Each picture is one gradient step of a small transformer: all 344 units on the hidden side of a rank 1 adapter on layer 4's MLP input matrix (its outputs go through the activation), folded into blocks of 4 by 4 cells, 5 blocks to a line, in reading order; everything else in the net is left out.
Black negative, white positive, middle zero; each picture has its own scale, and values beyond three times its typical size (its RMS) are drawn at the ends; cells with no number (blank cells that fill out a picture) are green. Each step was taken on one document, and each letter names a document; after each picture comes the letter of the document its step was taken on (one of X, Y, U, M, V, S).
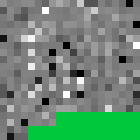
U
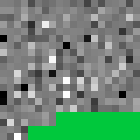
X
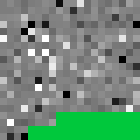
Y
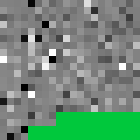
X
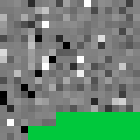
X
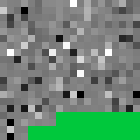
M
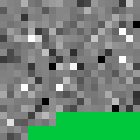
U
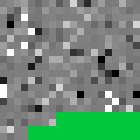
M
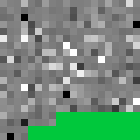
Y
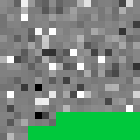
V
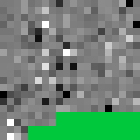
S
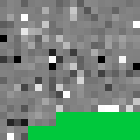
Y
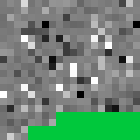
U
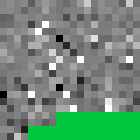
S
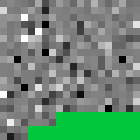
U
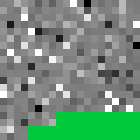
M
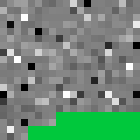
M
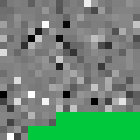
S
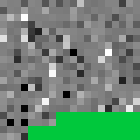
Y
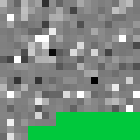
V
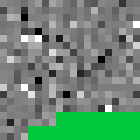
U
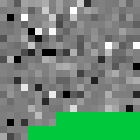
V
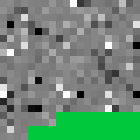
M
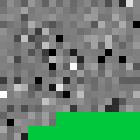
Y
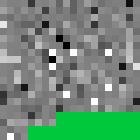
X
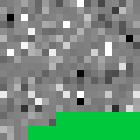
M
